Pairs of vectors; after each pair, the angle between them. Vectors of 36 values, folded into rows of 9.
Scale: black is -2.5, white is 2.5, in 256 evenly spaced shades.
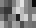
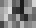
nearly opposite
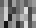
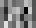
nearly opposite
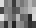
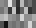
orthogonal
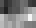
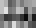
partly opposed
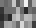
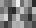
orthogonal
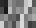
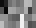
nearly parallel
